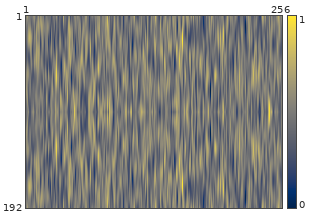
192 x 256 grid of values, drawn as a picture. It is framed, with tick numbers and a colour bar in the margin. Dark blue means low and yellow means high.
Average level on the scale: 50%. Grain: streaks running down. Histogram: bell-shaped. Mirror symmetry: top to bottom.
